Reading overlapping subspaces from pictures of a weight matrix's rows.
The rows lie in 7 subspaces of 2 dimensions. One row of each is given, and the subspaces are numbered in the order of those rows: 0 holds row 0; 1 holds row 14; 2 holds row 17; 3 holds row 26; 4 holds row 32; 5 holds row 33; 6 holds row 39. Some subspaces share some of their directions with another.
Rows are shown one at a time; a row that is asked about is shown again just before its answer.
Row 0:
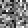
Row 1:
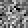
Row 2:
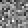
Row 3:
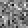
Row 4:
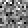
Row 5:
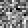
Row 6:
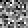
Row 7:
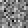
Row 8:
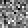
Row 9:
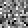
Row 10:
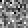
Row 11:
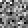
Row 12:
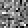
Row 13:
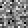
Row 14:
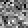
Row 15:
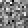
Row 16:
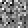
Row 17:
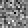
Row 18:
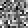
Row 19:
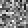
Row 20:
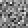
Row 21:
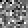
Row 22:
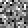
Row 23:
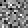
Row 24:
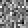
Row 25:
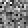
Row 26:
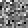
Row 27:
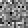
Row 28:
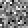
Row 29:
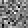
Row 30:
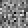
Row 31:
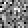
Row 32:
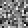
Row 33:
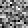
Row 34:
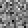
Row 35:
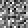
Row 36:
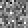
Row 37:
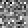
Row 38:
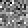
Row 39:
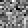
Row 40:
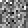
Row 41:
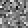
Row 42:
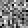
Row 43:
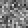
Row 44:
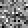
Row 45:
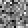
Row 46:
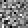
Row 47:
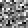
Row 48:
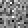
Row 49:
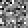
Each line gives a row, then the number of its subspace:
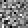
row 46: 2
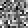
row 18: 4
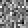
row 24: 1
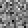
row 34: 0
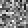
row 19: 0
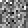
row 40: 5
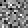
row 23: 2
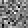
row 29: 2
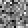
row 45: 0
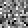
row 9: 4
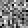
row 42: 1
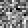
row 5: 6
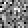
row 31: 3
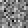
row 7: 5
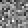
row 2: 3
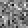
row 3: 1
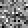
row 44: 5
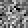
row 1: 6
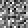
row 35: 6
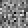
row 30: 4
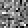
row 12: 0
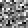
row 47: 3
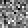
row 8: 2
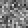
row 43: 1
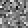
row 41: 4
